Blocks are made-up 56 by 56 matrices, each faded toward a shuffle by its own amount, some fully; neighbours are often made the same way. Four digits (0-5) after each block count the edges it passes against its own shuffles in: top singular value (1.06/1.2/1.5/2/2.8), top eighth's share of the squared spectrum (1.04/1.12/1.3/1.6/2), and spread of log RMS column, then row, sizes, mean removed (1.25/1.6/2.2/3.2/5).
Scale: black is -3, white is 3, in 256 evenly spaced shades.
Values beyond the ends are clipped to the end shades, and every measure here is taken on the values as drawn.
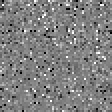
1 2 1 1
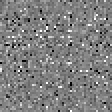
2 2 2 2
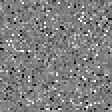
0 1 0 0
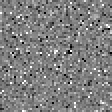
0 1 0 1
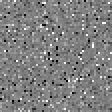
0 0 0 0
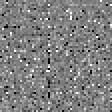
2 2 2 1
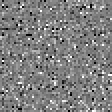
1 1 1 1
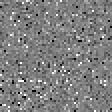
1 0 0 0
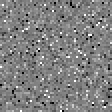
0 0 0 0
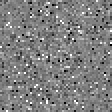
0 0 0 0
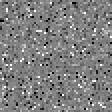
2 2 0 0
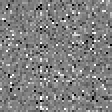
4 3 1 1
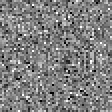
3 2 1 0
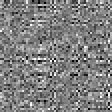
4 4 3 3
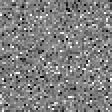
0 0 0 0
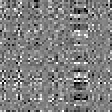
4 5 3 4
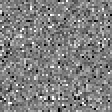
3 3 1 1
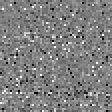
1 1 0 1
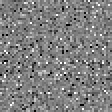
0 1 0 0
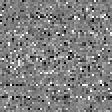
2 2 0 2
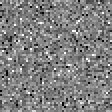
2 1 0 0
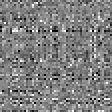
4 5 2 3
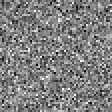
0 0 0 0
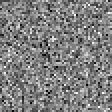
1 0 0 0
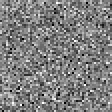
2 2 0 0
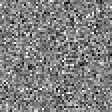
2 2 1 0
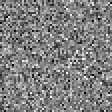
1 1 0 0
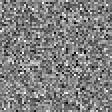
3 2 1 0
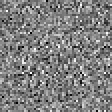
3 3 2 2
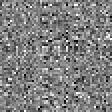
4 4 2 2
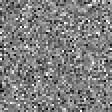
2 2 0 0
